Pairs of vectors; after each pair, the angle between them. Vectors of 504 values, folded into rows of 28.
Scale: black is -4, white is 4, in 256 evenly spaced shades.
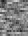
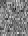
partly aligned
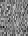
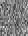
nearly opposite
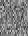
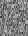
orthogonal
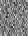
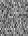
orthogonal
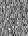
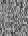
partly aligned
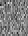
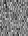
partly aligned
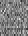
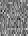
nearly opposite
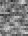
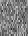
orthogonal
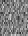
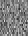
partly aligned
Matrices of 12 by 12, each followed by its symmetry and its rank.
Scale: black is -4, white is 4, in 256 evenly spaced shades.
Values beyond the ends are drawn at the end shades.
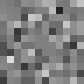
antisymmetric, full rank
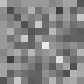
symmetric, full rank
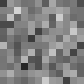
neither, full rank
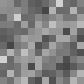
symmetric, full rank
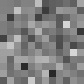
antisymmetric, full rank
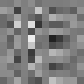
neither, rank two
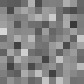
neither, full rank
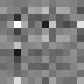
neither, rank two
